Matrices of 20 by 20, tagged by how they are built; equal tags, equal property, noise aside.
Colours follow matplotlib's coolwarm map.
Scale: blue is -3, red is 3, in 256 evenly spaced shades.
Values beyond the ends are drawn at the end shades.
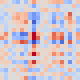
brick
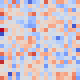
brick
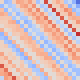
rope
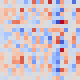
brick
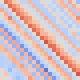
rope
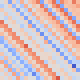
rope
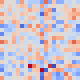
brick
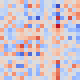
brick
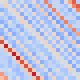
rope
